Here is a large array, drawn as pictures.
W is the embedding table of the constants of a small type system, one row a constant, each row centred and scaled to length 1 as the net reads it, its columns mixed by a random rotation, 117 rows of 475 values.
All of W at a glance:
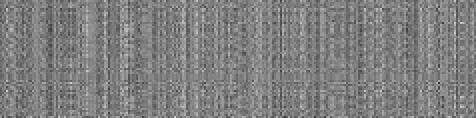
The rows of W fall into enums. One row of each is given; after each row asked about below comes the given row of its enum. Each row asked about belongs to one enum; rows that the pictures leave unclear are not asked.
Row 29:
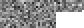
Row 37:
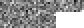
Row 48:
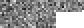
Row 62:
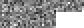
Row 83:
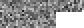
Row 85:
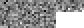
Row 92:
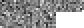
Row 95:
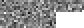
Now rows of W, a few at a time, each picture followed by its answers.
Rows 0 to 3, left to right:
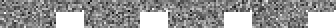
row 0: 95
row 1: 85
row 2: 83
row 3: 48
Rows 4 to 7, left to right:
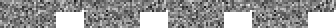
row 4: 37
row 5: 83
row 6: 29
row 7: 83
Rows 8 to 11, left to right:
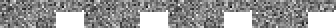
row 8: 48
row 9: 48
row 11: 95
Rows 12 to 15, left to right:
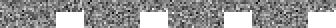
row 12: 83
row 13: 85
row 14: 95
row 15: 85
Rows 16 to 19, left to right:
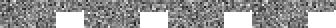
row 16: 48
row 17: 95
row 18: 29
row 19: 48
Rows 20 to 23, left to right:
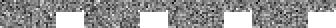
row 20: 92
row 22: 85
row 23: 85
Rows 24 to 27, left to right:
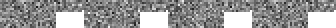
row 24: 29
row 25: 95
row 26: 48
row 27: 29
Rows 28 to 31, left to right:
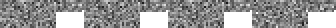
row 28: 29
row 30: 29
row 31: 95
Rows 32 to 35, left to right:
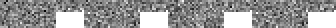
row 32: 85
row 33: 95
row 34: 48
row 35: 95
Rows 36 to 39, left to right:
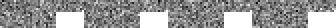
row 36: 92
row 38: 29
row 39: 85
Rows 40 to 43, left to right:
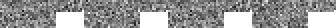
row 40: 83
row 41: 95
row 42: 83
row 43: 48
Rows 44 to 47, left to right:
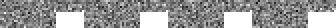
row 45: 29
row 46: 29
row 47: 85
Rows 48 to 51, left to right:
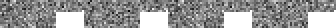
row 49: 85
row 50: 48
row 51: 29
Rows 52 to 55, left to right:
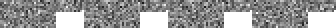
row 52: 37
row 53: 29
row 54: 29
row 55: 95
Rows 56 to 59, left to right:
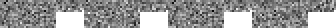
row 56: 85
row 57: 95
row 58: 85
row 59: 83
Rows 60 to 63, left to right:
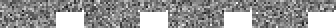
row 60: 83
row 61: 48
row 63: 95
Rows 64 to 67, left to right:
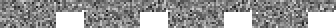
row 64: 29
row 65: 83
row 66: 83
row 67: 95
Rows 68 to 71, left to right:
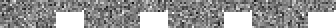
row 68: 48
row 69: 37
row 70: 95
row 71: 92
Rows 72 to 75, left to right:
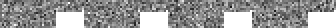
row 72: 62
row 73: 95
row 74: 48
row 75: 83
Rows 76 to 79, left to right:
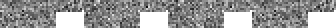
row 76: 83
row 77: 48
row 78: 48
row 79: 83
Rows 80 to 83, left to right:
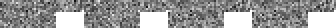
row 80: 37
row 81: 48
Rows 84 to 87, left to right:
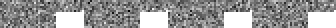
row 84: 37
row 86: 83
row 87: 29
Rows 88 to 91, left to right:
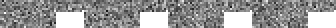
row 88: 95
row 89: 83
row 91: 48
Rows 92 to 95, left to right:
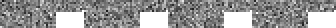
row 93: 83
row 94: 48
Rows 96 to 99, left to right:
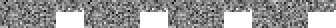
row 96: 85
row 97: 85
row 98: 85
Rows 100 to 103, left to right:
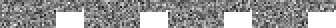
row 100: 62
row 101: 29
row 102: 83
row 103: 95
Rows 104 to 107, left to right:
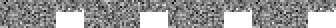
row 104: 85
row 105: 29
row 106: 85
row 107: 85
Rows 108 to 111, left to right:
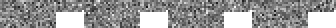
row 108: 29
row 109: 48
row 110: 37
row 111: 83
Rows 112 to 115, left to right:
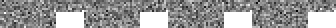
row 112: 95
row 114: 29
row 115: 85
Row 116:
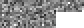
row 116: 62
